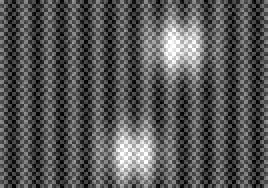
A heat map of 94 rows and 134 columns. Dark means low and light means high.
Odd rows or columns: none. Seam: none. Stripes: upright, repeating 11 times. Slope: none. Bumps: two.
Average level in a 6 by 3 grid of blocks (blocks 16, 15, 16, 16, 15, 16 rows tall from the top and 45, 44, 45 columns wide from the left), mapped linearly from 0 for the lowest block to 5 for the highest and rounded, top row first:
0 1 1 | 0 3 3 | 0 1 1 | 0 1 0 | 0 5 0 | 0 4 0
